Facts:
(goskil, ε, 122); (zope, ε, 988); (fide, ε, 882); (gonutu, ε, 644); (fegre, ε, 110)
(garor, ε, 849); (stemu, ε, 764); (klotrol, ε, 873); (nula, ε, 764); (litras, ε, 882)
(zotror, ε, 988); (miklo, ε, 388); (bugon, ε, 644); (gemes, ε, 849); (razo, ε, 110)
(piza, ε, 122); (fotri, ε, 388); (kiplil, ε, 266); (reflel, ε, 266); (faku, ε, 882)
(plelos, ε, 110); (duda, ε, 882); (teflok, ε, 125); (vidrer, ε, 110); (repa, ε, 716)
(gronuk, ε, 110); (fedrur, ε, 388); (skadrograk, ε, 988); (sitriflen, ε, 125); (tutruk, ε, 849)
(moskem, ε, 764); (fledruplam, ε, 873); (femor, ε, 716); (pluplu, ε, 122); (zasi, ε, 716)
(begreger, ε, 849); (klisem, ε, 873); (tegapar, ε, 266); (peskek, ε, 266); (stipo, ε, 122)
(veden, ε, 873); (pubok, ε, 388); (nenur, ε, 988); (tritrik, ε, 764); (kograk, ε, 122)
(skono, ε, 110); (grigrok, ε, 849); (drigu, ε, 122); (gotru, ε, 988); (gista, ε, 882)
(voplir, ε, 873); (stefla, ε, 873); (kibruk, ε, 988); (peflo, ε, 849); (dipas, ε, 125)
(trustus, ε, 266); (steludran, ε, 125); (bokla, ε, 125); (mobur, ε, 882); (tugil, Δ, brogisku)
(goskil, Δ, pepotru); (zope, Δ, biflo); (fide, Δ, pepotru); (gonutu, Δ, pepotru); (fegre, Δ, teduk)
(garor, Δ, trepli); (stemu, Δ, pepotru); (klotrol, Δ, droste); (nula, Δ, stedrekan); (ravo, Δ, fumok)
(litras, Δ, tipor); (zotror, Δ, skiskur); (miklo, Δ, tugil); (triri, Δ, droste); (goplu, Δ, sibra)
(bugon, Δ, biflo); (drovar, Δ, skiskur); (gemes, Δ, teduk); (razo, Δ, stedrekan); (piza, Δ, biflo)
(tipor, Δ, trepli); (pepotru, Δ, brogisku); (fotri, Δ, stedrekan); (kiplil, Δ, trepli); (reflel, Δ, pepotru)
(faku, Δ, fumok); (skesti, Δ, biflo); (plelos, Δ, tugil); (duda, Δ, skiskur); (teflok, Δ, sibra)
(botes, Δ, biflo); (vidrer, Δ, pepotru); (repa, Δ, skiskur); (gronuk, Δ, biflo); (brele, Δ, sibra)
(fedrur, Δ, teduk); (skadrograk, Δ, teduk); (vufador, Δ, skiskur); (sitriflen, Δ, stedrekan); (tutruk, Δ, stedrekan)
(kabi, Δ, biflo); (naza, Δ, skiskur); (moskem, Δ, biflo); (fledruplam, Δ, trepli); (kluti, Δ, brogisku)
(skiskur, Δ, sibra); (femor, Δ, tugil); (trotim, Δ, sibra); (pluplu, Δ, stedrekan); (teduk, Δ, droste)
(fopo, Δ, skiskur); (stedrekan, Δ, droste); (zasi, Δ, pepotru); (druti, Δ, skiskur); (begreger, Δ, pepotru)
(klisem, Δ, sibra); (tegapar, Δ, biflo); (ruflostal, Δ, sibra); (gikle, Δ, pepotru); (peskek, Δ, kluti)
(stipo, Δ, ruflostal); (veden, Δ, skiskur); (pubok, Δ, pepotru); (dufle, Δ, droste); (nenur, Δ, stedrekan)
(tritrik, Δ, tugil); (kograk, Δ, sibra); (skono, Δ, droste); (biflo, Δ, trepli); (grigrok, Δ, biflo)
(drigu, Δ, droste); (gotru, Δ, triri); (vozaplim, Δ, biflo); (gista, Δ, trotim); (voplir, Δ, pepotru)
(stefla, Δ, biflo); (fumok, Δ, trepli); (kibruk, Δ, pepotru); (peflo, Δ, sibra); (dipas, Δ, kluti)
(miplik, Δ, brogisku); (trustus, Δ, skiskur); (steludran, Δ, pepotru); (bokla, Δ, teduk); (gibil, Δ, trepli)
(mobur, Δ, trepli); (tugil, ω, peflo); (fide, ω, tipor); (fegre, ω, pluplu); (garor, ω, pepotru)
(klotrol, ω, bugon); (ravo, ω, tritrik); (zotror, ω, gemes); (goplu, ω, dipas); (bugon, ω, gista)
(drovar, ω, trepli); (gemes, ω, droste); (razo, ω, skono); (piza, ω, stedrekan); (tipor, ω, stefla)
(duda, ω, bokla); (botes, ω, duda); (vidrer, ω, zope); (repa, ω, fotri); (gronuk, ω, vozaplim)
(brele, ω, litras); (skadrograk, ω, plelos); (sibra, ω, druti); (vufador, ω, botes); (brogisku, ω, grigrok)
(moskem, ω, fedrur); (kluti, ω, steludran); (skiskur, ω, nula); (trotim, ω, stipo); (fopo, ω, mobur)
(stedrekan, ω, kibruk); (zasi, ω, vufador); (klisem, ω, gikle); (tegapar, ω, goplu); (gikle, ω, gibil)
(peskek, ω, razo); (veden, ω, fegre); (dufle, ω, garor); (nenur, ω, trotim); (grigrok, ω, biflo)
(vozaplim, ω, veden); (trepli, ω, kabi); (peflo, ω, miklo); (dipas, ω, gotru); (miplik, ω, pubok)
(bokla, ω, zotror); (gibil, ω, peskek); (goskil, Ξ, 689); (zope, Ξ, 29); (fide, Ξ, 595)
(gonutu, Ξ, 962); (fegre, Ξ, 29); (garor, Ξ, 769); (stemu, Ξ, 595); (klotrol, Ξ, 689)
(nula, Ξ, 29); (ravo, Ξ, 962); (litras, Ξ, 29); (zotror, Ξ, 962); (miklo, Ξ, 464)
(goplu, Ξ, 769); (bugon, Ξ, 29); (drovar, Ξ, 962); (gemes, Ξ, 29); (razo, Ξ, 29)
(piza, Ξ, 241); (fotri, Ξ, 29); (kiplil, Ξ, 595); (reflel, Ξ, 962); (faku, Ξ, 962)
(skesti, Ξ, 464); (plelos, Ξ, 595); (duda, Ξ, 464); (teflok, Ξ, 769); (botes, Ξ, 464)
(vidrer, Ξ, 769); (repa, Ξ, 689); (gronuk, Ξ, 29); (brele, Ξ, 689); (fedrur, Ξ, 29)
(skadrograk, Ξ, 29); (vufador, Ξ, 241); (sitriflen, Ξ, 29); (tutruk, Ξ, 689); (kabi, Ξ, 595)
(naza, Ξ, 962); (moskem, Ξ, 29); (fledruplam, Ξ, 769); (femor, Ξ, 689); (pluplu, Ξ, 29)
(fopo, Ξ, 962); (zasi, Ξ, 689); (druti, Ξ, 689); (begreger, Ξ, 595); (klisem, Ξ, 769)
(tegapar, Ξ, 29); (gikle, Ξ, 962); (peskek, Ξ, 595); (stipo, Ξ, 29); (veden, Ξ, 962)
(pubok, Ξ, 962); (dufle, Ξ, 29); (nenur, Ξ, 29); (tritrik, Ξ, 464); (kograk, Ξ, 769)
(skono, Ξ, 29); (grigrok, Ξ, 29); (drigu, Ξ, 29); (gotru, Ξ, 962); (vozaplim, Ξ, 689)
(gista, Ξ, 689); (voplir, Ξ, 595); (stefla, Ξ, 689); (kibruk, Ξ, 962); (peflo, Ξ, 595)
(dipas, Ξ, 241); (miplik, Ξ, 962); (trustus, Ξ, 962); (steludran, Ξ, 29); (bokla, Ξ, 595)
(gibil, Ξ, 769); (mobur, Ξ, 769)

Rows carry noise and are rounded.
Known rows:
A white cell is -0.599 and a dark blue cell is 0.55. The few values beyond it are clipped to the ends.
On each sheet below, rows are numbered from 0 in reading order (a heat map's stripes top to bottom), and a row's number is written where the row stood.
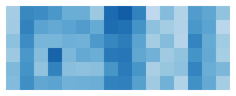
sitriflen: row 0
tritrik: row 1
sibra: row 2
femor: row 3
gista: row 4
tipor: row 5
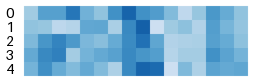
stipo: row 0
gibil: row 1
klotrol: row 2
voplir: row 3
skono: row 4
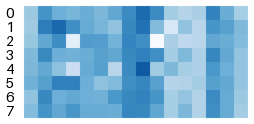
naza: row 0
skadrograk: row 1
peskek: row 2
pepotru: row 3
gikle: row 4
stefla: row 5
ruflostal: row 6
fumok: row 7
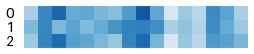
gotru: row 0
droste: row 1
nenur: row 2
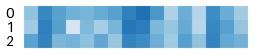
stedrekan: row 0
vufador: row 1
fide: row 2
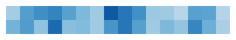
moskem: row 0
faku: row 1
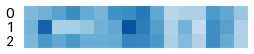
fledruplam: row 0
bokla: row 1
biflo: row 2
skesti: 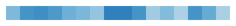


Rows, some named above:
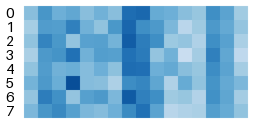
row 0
zasi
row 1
stipo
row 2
stemu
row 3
gonutu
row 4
zasi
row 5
litras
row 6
stemu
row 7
klotrol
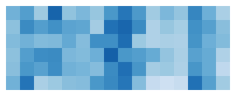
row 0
faku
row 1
steludran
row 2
klisem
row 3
piza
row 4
ravo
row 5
zotror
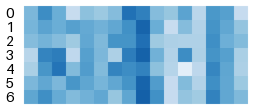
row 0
botes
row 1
garor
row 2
klisem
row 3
dipas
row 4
trustus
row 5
garor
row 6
pubok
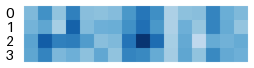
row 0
gista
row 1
mobur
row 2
fegre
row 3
fide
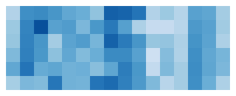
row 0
nula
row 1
kiplil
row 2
stemu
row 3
peflo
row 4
miklo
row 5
kograk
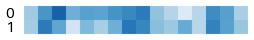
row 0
reflel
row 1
vufador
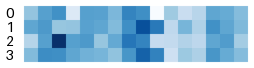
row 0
peskek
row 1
vidrer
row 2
tegapar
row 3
tutruk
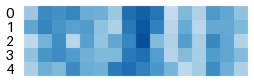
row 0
sitriflen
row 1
gronuk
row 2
goplu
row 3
dufle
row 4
kograk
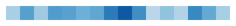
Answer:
teflok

